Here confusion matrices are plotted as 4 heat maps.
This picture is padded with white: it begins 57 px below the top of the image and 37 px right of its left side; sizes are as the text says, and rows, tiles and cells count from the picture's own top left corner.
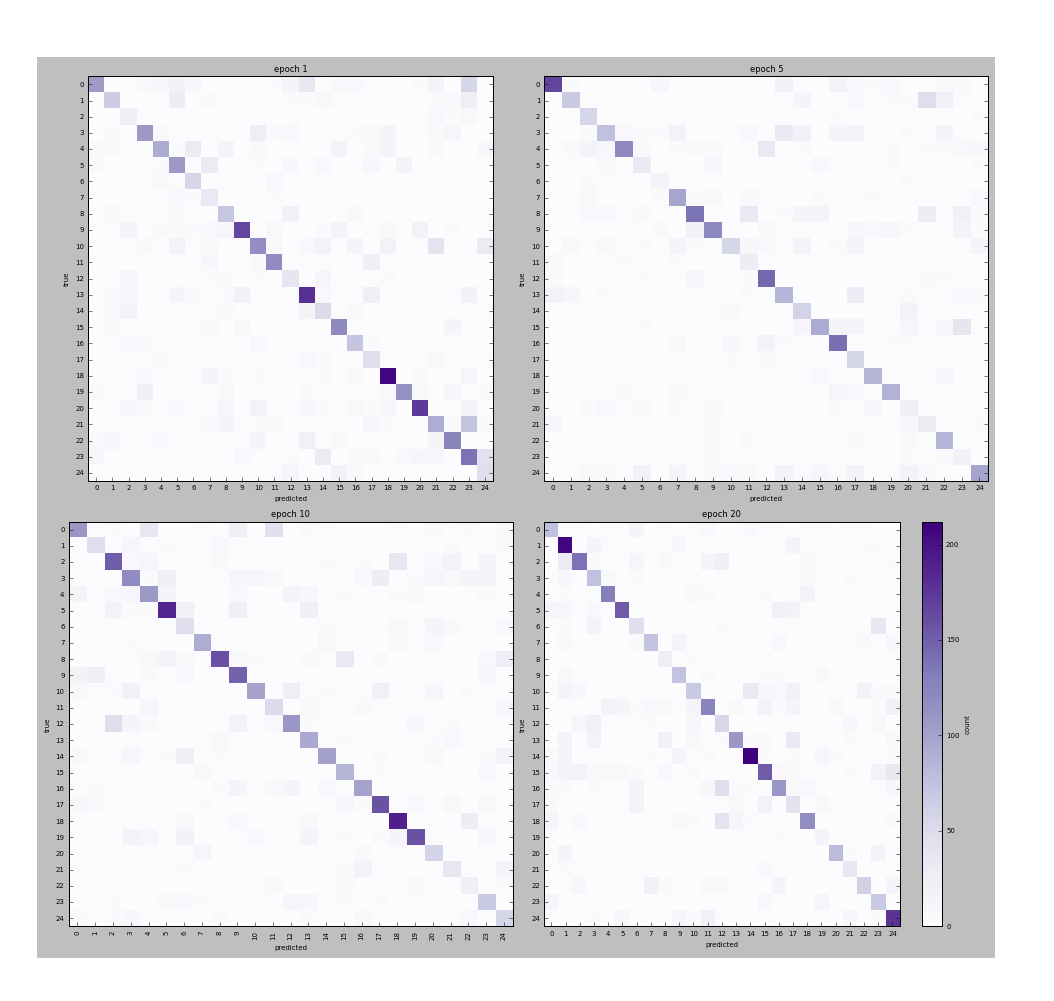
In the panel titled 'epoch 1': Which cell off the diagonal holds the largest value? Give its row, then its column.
21, 23
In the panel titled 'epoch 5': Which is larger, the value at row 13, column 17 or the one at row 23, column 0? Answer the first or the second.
the first
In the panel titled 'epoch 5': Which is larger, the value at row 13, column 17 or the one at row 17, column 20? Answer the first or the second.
the first
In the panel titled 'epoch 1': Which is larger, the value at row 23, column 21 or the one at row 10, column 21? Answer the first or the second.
the second
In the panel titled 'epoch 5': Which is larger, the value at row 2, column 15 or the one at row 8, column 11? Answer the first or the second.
the second
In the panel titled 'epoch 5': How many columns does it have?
25
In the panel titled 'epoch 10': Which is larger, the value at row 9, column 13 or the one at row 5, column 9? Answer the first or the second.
the second
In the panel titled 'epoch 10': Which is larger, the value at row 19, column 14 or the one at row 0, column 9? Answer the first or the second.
the second
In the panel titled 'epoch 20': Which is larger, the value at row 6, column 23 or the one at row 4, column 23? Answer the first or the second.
the first
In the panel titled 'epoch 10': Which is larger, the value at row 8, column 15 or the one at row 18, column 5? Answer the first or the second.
the first
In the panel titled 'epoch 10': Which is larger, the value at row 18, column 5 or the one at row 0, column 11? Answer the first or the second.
the second
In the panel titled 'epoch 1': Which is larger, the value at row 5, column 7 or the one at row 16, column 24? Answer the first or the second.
the first
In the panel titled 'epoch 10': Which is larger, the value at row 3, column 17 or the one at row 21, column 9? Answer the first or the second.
the first
